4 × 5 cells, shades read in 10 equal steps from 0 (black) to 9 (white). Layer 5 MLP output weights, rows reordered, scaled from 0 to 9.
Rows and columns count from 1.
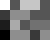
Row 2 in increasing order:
2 3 3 5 5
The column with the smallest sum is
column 1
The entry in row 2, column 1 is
2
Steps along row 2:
up same down same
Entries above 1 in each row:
5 5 4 4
